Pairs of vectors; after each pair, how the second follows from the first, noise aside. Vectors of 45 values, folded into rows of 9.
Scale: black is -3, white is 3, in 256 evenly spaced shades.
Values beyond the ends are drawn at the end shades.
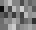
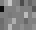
partly zeroed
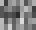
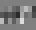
partly zeroed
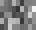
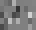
partly zeroed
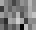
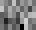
sign-scrambled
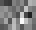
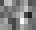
sign-scrambled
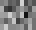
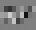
partly zeroed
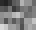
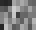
sign-scrambled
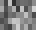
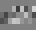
partly zeroed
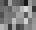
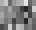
negated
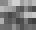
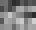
negated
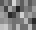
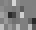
partly zeroed
